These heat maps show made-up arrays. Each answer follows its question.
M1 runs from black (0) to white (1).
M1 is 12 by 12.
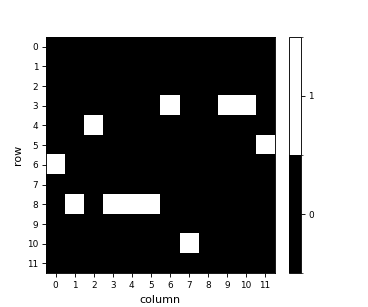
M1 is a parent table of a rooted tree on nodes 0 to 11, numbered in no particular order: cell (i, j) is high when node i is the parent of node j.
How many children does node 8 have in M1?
4
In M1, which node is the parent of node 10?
3
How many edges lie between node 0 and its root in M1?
3
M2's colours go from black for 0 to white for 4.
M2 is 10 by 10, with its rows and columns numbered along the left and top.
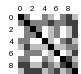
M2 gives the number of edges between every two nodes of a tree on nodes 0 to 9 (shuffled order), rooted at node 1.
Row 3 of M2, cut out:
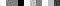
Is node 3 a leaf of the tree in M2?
yes
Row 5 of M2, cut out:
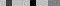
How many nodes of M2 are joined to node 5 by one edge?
1
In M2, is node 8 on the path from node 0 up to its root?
yes
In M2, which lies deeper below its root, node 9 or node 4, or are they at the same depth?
node 4
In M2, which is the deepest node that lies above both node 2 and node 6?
9
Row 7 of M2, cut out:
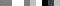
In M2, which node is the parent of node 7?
8
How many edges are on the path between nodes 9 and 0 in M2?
3
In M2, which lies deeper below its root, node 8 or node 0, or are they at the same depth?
node 0
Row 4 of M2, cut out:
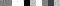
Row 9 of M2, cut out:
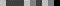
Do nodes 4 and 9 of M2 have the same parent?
no
